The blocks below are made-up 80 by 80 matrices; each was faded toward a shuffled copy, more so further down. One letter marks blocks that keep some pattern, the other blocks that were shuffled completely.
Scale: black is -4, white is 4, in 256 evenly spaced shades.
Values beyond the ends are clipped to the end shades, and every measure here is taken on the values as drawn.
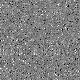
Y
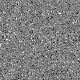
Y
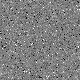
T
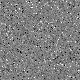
T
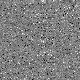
Y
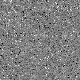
Y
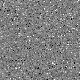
Y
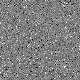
Y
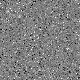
Y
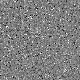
Y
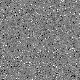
Y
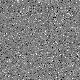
Y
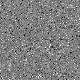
Y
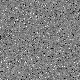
T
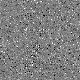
Y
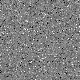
T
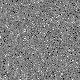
T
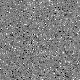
Y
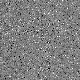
Y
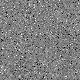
Y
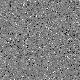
Y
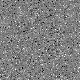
Y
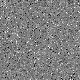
Y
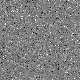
T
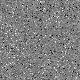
T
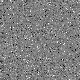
Y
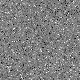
T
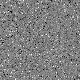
T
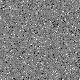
T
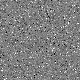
T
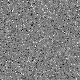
T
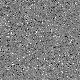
Y
